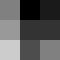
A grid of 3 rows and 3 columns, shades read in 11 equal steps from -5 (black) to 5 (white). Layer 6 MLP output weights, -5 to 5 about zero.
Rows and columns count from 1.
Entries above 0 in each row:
0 1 1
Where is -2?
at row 3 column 2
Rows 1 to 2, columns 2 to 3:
-5 -4 / -3 -3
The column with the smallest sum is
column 2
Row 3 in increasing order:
-2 0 3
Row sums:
-9 -5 1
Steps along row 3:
down up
